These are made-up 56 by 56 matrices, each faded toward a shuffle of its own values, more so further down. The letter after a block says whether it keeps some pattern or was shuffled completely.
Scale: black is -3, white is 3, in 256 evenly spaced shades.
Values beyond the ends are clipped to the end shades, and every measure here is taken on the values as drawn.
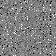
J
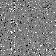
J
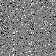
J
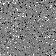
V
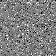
J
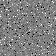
V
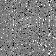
J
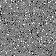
V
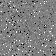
V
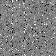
J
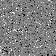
V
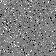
V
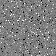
V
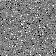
V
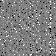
J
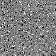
J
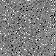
J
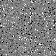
J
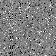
J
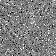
V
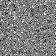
J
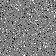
V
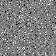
J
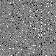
J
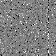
J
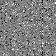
J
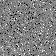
V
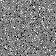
V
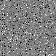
J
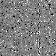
J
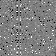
J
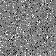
J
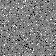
V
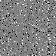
J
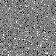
J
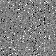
J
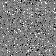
J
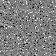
J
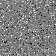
V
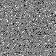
V
